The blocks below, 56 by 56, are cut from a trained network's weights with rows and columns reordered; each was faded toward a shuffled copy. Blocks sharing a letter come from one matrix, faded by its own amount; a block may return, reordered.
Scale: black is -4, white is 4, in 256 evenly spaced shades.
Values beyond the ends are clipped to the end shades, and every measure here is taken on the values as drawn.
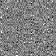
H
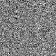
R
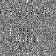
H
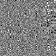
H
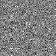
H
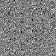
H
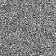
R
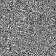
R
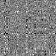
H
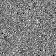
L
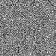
R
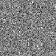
R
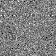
L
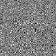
H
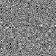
H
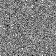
L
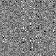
H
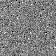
L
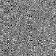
H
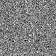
L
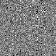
H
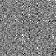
H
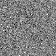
L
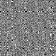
H
